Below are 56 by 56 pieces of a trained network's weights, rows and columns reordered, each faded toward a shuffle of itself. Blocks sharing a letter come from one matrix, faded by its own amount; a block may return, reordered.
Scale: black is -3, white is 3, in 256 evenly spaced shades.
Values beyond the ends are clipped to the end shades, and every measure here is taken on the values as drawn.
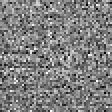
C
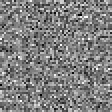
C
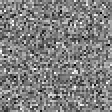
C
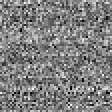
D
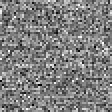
C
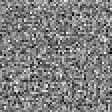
C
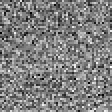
D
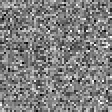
D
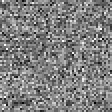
D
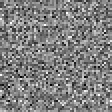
D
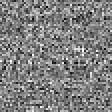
D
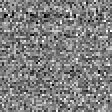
C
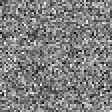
C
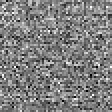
D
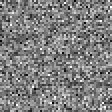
C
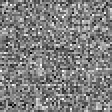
C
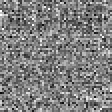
D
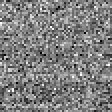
C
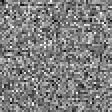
C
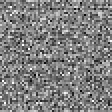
C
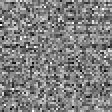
D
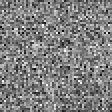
D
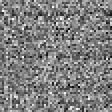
D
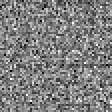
C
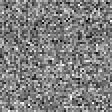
C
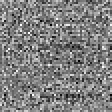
D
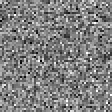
C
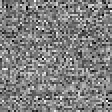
D
